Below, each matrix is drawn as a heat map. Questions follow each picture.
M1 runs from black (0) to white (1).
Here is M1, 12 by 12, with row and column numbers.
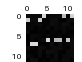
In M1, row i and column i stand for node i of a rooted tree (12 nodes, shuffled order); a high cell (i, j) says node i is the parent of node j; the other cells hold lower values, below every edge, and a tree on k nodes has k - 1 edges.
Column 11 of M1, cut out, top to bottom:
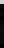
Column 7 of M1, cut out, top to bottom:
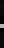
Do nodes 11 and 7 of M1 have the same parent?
no
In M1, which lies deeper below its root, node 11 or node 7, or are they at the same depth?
node 11
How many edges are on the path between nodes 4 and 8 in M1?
5
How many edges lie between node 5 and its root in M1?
1
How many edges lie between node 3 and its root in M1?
3
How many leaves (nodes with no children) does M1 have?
8
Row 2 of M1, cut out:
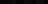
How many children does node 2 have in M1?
0
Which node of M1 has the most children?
6
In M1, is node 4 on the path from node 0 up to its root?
no
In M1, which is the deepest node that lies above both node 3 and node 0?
1
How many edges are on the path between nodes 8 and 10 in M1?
2
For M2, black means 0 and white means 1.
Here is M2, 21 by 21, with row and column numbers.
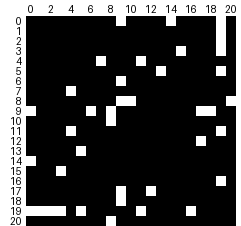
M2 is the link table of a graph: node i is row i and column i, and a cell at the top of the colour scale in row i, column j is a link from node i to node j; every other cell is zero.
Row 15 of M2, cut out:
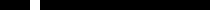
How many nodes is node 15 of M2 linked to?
1
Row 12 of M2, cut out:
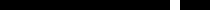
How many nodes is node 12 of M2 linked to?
1
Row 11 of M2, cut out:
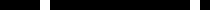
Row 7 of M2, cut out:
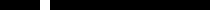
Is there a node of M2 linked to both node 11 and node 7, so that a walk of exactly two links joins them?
yes
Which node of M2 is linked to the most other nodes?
node 19
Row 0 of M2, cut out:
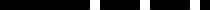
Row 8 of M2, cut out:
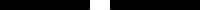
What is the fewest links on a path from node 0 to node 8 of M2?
2
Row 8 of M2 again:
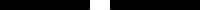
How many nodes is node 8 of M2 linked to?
3
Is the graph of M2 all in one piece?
yes
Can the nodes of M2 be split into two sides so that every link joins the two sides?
yes
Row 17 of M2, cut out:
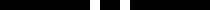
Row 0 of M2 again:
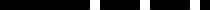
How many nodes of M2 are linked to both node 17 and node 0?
1
